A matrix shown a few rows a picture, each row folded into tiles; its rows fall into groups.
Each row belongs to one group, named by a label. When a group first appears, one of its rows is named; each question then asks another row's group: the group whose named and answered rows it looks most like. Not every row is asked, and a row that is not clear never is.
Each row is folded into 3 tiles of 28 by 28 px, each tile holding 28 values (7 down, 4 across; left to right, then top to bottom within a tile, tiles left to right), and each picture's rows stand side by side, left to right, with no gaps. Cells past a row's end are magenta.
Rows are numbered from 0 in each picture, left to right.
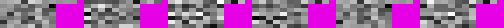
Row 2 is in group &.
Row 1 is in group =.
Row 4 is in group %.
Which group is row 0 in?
%
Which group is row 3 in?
&
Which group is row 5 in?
&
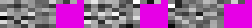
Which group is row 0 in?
&
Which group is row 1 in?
&
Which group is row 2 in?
=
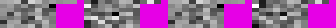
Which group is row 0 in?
%
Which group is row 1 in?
=
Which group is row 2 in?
%
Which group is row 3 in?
=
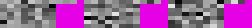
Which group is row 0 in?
%
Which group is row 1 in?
&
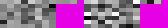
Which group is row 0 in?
%
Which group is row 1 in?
&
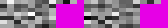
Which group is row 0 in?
&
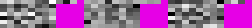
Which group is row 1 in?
%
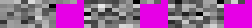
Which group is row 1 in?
=
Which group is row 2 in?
=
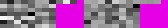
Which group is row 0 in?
=
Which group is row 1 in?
%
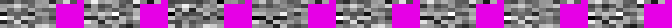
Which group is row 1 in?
&
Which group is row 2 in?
=
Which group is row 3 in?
&
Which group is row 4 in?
=
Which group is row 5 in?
&
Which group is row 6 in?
=
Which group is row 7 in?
&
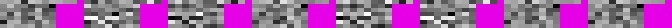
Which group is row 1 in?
=
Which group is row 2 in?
&
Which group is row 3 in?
%
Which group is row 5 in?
=
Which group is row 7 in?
%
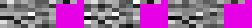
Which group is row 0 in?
&
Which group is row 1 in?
&
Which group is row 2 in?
&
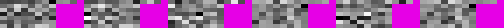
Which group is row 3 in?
%
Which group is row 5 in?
%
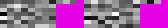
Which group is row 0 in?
=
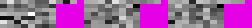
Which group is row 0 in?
&
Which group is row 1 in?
%
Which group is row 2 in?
%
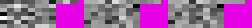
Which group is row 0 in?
=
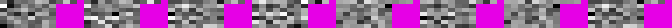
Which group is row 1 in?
=
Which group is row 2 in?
=
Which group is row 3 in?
&
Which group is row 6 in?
%
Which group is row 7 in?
=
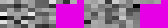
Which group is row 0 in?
&
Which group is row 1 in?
%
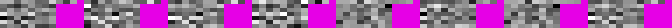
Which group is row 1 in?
=
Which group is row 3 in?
&
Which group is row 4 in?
%
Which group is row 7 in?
=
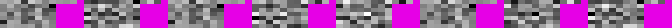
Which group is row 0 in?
%
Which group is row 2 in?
%
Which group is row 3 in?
&
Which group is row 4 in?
&
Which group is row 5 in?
%
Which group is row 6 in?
=
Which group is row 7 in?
=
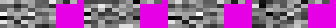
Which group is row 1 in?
=
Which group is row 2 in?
&
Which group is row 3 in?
=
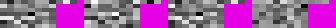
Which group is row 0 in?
=
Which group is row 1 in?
&
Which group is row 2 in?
=
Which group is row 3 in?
%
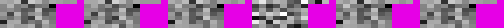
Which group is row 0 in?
%
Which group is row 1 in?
%
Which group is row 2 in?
%
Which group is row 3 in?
&
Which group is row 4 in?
%
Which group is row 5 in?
%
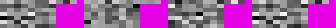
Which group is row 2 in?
=
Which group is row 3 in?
&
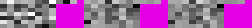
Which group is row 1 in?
%
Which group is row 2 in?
%
